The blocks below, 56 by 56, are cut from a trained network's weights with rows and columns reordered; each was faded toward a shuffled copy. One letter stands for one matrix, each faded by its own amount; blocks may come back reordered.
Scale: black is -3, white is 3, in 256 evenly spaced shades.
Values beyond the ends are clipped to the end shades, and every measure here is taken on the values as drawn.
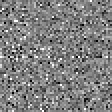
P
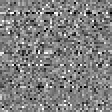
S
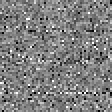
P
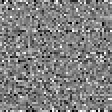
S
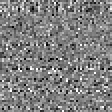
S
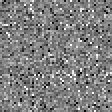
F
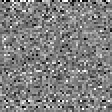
S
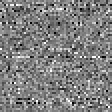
S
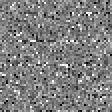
F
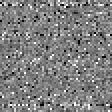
F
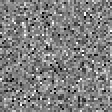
P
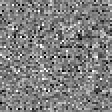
S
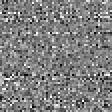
S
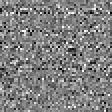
S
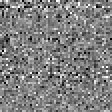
S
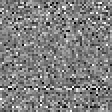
S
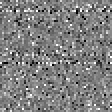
F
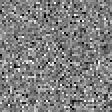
P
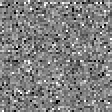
P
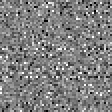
F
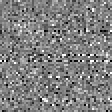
S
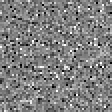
P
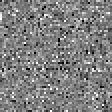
P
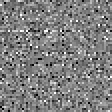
P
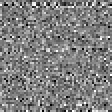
S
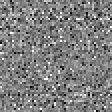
P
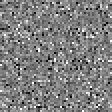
F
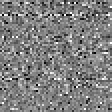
S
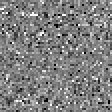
F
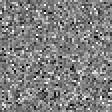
P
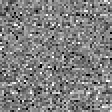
P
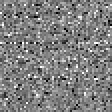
P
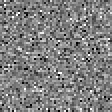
P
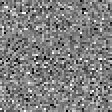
P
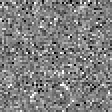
P
